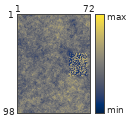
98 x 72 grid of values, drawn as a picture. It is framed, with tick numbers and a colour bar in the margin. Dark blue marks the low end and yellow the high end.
Mirror symmetry: none. Slope: none. Grain: blotchy. Stripes: none. Roughest part: middle right. Odd patch: rougher, in the middle right.
